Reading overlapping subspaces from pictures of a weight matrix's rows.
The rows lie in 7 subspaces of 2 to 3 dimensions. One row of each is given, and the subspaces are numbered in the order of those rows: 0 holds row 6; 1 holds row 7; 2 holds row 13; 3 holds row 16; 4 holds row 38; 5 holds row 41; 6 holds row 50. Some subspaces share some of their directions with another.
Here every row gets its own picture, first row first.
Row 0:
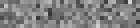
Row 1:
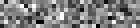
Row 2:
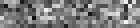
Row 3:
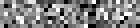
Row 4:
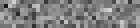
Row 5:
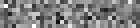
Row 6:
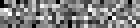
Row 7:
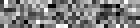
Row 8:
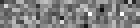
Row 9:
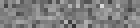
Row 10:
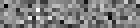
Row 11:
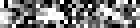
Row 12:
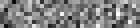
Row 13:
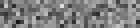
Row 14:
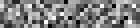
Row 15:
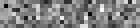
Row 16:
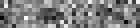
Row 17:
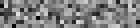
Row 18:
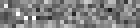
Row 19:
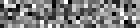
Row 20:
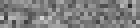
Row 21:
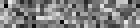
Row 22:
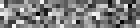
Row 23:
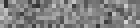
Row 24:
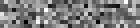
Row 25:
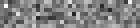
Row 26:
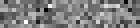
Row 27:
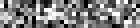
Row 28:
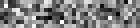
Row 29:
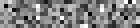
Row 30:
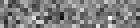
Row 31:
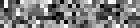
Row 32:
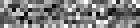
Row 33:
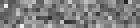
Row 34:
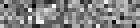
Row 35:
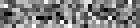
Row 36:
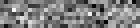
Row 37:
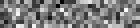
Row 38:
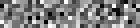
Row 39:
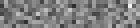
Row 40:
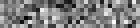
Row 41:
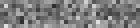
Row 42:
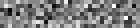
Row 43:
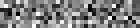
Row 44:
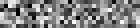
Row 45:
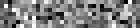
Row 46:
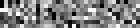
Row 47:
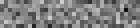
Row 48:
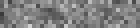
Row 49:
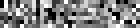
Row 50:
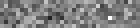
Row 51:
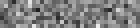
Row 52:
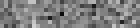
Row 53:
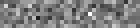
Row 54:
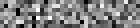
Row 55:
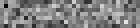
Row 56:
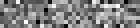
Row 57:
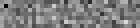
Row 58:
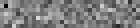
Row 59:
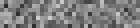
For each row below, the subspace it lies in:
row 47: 3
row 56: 1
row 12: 4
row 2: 2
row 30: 6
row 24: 1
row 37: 3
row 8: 5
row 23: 4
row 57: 6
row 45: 5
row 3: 5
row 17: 2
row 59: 3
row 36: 5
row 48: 3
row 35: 0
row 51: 4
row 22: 2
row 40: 3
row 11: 3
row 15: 5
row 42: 0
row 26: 1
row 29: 5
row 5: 0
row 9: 1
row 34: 6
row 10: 3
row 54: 3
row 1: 6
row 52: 5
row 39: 2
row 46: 0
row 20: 1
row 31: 1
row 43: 0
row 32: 5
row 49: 0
